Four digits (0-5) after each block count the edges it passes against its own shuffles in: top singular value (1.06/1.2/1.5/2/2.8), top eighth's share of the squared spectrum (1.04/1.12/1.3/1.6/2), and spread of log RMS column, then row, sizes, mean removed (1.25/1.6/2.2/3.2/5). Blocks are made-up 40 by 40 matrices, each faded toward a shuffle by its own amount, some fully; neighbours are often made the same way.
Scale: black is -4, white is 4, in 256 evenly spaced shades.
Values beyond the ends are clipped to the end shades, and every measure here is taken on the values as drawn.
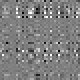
4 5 3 3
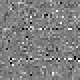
3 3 1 2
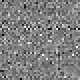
3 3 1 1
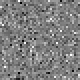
2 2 0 0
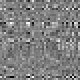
4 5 3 3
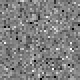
1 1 0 0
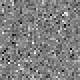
0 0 0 0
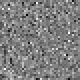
2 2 1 0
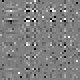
4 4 2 2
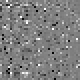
3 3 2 1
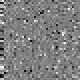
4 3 2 1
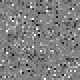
0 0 0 0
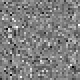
3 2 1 0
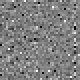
3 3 1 0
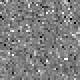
1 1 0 0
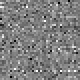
3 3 1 1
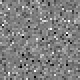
0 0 0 0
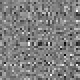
4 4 2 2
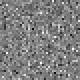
2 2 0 0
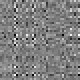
4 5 3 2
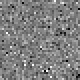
1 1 0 0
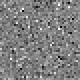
0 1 0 0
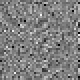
3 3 2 1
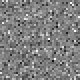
0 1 0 0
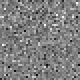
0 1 0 0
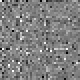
3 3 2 1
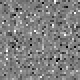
2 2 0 0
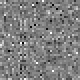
3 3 1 0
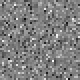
2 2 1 0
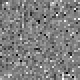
1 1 0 0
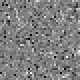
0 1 0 0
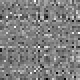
4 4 1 2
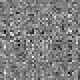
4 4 2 2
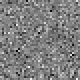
1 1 0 0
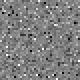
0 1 0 0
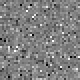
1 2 0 0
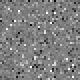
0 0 0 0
